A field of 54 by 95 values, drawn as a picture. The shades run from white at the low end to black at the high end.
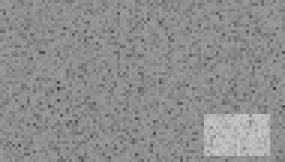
Ninth with the lowest average: bottom right. Odd rows or columns: none. Stripes: none. Histogram: heavy tails on both sides. Odd patch: lower, in the bottom right. Mirror symmetry: none.
